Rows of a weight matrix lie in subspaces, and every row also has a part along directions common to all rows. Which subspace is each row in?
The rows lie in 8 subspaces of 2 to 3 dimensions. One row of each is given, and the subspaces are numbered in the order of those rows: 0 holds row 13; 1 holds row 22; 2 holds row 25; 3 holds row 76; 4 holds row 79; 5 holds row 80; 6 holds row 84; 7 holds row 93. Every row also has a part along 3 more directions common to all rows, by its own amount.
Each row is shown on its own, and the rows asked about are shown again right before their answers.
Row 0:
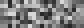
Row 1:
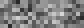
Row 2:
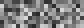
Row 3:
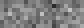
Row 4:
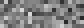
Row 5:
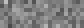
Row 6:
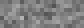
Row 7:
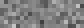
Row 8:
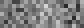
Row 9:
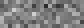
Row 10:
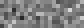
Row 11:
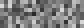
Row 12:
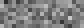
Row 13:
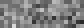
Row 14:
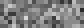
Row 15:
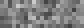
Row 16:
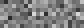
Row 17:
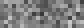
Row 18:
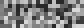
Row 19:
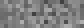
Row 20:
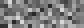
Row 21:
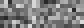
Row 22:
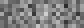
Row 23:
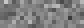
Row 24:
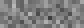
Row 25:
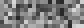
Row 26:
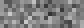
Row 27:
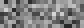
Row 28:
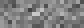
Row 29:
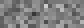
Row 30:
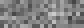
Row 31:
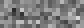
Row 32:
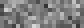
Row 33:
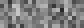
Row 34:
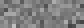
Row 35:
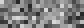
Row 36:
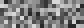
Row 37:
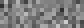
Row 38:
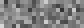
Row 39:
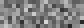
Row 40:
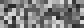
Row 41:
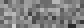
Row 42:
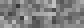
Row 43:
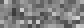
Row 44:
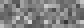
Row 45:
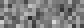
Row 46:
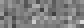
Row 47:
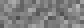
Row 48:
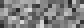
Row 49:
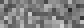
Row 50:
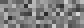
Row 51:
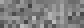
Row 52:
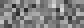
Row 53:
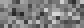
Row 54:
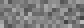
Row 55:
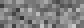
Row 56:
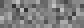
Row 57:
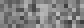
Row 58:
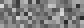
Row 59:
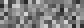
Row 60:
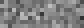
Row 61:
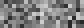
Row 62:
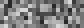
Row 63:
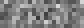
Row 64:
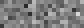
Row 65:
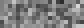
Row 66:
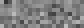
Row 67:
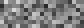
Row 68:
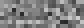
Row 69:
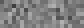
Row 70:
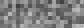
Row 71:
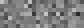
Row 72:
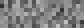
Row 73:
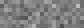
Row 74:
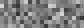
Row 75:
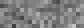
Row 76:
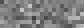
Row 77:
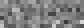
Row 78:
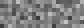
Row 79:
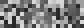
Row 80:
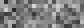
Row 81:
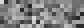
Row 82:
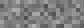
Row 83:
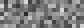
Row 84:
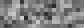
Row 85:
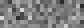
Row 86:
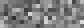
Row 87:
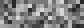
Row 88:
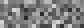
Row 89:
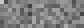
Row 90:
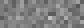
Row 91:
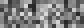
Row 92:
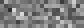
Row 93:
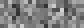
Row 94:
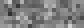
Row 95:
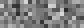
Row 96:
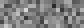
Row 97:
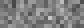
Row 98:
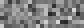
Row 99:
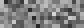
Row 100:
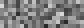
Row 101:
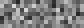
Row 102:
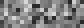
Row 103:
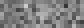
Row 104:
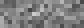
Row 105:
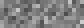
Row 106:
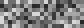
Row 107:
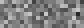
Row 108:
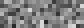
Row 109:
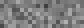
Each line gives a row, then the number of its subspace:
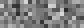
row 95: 7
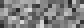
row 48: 0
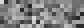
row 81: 3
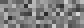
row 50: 1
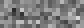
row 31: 3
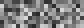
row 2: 5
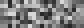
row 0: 6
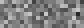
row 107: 1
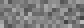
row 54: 4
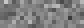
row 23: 6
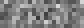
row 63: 6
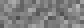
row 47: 2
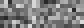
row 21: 6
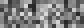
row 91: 1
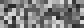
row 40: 4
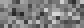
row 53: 3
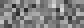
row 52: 4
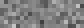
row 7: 0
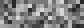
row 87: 2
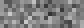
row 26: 2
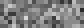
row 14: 4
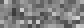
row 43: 3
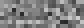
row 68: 3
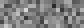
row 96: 4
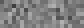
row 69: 4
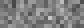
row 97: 2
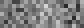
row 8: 1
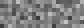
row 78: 6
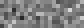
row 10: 6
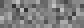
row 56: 4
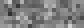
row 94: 6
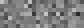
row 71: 1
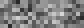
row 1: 3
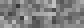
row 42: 6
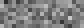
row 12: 5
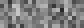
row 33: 7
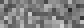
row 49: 4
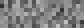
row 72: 7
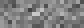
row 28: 2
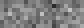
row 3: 5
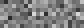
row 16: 1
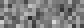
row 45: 7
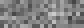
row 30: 3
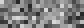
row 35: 3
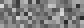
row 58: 7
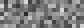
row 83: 7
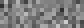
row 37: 7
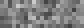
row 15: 6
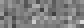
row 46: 0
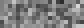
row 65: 2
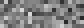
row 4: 4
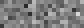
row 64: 1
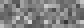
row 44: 6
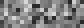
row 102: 0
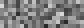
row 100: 7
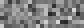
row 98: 1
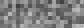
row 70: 2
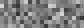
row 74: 7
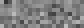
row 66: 3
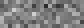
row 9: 5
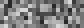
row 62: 4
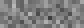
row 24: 2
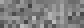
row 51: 3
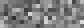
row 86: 0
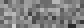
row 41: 0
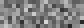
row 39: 4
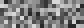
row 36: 0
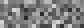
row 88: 5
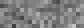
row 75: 0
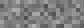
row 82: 5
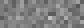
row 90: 2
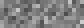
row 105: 0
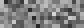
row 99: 5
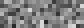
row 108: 0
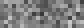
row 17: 1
